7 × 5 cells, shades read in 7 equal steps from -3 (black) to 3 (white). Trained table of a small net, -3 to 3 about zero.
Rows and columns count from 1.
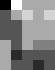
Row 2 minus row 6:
-2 3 3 2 3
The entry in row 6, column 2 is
-2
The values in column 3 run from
-1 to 2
